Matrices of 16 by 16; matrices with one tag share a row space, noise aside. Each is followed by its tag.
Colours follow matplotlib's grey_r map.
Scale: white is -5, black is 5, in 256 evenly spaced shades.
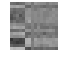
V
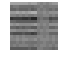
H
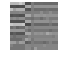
V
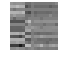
V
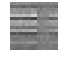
H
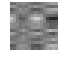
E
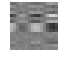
E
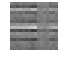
H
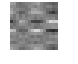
E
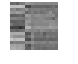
V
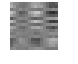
E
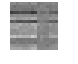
H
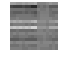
H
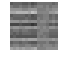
H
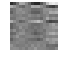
E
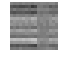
H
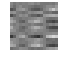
E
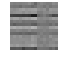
H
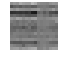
H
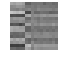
V
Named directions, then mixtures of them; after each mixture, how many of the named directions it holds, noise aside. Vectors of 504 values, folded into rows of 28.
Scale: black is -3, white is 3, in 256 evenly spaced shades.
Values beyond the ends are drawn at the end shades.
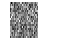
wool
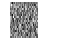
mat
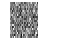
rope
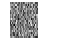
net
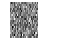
three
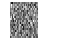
three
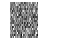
one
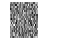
one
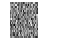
one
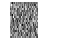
one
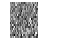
two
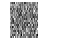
two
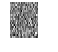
two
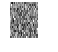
three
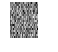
two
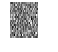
three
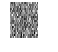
two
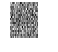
three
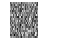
three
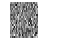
two
